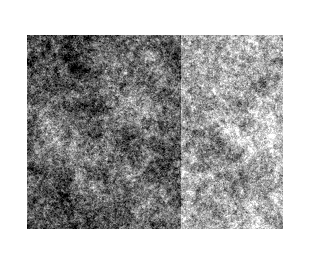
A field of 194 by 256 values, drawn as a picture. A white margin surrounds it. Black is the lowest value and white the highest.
The texture is blotchy. The histogram is bell-shaped. A vertical seam about 60% of the way across splits the table, and the right part is higher.
